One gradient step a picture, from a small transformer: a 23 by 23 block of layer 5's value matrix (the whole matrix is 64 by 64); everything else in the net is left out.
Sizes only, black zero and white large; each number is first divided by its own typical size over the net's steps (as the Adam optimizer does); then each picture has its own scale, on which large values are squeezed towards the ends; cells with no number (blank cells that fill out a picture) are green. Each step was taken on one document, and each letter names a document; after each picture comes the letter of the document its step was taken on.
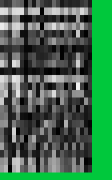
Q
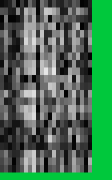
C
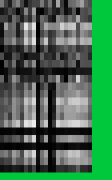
C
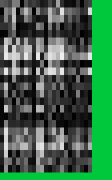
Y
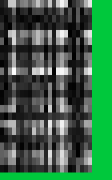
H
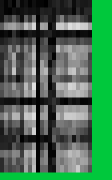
C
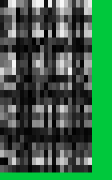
H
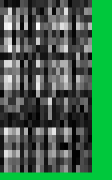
Y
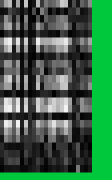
Y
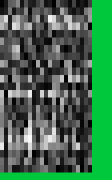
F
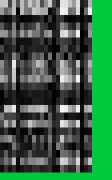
H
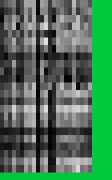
C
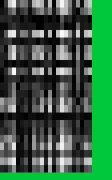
H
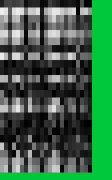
Q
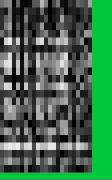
Y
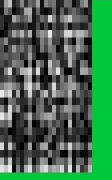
Q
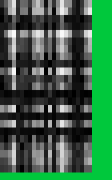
H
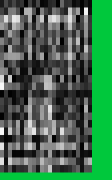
F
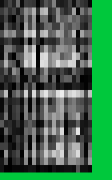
C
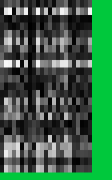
Y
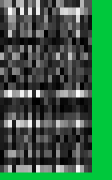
F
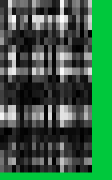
H
